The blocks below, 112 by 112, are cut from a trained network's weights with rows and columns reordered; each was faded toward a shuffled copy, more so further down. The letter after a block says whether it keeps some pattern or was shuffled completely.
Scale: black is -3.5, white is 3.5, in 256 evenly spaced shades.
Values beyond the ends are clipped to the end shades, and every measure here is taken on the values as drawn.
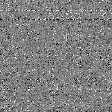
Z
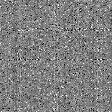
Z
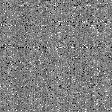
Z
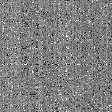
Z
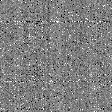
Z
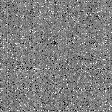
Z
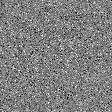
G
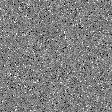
G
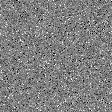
G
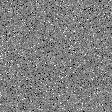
G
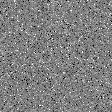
G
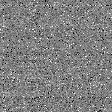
Z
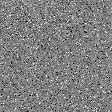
G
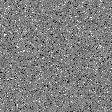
G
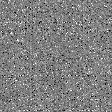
Z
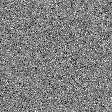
G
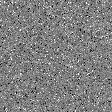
G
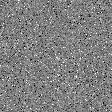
G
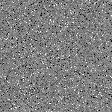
G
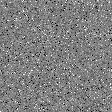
G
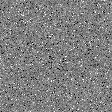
G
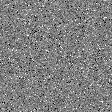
G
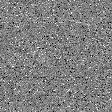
Z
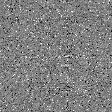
Z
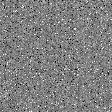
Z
